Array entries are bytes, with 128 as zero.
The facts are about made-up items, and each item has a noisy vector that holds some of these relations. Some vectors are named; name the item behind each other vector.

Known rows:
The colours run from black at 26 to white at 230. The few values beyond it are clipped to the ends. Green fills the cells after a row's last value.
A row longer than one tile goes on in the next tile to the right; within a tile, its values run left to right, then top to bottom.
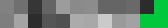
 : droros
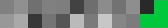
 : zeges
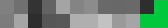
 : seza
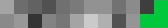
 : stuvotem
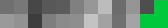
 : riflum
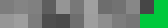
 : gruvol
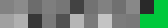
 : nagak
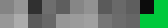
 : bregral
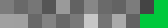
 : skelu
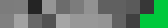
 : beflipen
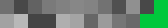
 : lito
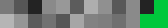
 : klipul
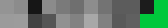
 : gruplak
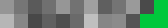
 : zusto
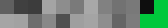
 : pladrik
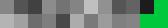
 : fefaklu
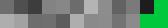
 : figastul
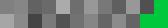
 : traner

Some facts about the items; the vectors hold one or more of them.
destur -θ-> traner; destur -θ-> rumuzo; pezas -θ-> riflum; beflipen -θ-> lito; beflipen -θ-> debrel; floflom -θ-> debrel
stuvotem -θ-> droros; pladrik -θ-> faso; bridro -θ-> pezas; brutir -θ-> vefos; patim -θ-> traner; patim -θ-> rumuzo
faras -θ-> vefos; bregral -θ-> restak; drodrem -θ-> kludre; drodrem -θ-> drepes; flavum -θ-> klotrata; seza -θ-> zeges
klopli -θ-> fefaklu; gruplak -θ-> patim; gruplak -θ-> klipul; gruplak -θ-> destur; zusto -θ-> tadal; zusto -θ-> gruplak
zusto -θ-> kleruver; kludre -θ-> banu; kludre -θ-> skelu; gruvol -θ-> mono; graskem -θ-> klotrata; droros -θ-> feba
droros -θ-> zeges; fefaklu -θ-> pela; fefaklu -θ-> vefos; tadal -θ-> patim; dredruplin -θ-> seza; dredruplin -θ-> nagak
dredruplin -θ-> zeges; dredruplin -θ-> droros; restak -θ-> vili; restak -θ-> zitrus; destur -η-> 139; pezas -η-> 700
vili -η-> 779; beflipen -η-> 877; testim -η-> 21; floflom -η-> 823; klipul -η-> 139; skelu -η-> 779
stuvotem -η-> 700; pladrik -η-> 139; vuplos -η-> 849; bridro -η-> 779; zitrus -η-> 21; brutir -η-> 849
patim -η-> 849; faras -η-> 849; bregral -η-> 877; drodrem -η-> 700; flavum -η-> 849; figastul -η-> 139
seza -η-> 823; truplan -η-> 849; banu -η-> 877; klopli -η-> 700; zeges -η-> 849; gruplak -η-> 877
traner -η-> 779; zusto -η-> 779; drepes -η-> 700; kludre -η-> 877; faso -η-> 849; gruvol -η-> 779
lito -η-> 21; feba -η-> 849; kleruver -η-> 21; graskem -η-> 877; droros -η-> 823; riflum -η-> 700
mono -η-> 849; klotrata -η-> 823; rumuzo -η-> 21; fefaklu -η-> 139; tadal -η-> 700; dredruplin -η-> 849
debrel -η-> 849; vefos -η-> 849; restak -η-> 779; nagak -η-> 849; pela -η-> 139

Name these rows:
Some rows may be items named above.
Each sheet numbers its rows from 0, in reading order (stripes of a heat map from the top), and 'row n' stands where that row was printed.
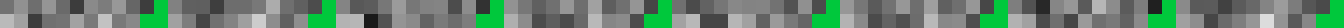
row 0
flavum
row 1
drepes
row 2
rumuzo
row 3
zusto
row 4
lito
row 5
zusto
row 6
destur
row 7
drodrem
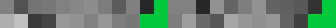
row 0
testim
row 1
beflipen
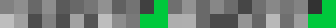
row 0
vefos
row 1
mono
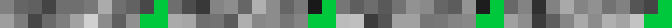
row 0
drepes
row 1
figastul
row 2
zitrus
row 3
klotrata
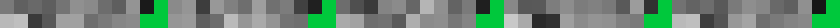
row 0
zitrus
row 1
graskem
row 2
figastul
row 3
kleruver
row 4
zitrus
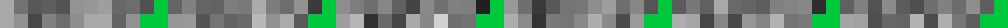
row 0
klopli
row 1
bridro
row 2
dredruplin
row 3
tadal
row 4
faso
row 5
debrel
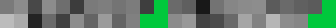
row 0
patim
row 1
floflom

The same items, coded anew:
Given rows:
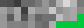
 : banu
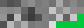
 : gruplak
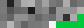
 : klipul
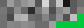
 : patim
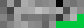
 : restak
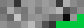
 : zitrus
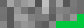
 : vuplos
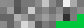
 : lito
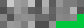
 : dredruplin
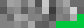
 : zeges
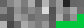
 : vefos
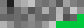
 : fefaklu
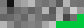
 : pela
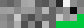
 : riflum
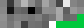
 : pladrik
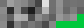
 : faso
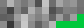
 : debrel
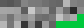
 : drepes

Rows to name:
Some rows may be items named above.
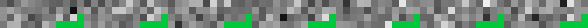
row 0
tadal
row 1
skelu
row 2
mono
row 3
traner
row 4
figastul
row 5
lito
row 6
bridro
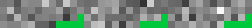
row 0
testim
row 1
stuvotem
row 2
bregral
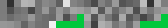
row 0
figastul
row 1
klotrata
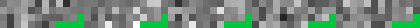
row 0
flavum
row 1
beflipen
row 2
graskem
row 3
zusto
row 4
dredruplin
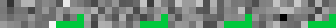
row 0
figastul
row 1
klotrata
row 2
dredruplin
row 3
gruvol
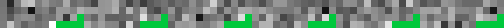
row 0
destur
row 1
klopli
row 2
traner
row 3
tadal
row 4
floflom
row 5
drodrem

